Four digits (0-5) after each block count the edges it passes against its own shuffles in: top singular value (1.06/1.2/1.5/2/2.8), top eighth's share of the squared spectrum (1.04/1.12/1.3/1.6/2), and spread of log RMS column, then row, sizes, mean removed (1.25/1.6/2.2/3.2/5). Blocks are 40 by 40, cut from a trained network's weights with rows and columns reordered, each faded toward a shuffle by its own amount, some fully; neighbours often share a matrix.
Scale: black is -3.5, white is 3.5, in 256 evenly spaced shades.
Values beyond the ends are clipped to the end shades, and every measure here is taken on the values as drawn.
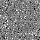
0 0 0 0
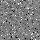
0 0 0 0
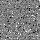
1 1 0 0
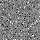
0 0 0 0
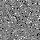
0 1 0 0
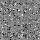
1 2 0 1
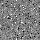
0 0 0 0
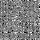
2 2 0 1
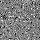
0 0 0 1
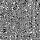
1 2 0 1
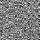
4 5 2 2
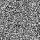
2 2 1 0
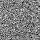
1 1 0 0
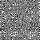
2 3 2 0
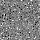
0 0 0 0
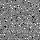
0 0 0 0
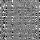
3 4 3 0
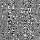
2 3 2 0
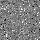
0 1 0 0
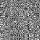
3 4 2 1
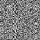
3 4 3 0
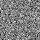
1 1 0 0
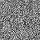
3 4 1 0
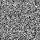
1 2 0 0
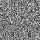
2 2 0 0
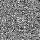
2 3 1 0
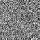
3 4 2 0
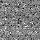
1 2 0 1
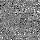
1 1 1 0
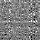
2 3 3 0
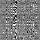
3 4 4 0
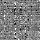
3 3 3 0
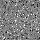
0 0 0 0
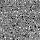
0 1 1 0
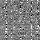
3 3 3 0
